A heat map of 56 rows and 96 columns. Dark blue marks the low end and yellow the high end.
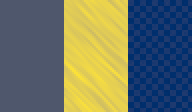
The table splits into one row of 3 panels. Panel 1,1: low, flat. Panel 1,2: very high, slanting down to the right, faint in contrast. Panel 1,3: very low, checkered, faint in contrast.
